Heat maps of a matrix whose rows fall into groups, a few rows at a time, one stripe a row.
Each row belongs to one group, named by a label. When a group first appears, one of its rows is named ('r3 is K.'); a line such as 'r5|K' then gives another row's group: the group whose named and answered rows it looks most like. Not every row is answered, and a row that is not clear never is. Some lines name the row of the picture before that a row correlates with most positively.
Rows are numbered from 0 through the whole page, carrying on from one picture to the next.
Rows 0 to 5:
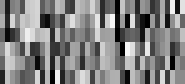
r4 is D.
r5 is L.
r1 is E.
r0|E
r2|E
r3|D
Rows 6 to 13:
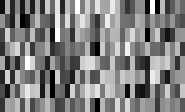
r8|L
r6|L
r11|L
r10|E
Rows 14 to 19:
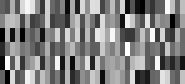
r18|L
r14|E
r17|D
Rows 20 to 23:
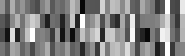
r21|E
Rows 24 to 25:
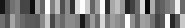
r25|D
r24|L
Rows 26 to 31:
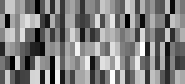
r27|E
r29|L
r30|L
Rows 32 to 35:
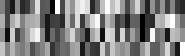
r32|L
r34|E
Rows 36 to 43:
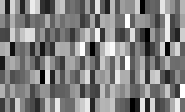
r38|E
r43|L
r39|L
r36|E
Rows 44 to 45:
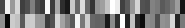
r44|L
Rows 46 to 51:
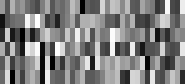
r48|L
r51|L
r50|L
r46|D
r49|E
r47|E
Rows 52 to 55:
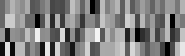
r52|D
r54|E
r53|D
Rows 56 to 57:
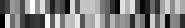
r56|E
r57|L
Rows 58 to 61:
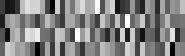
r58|E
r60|E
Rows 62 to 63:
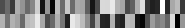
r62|L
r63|E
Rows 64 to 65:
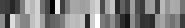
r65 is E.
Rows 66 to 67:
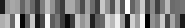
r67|L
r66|D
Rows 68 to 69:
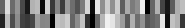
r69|L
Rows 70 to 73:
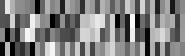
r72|E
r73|L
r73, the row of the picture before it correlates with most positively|69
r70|D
